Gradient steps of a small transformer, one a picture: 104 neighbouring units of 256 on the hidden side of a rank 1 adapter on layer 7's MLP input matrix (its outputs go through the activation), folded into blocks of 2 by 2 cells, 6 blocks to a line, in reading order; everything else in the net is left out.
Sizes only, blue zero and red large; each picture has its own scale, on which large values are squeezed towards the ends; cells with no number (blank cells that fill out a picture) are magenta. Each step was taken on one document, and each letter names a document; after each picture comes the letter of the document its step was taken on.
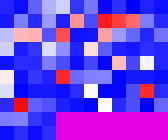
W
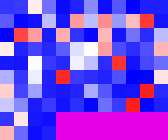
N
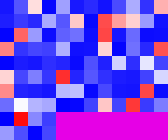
N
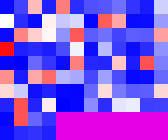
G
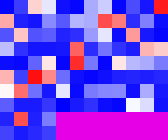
G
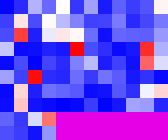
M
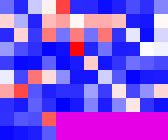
M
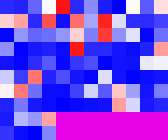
M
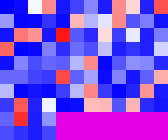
W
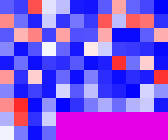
N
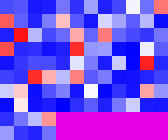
G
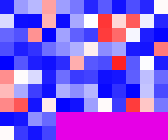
N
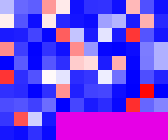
G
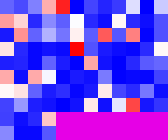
M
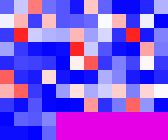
M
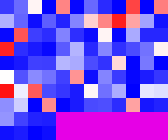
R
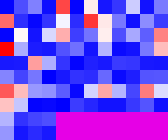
R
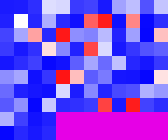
W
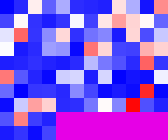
W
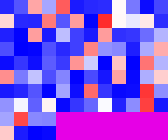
N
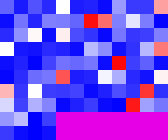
N
